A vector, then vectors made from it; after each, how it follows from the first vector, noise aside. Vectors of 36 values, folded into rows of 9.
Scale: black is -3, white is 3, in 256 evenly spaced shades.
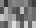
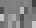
partly zeroed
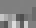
partly zeroed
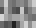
sign-scrambled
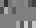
partly zeroed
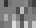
partly zeroed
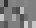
partly zeroed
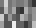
sign-scrambled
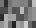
sign-scrambled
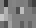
partly zeroed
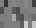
partly zeroed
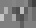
partly zeroed
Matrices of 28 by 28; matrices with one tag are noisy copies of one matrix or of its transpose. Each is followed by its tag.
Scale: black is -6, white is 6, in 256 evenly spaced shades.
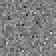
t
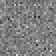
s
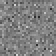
s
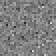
t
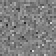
t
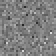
t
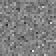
t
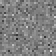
s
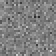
s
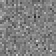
s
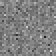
s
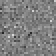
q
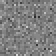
s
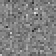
q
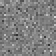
s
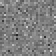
s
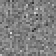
q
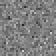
t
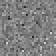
t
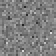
t
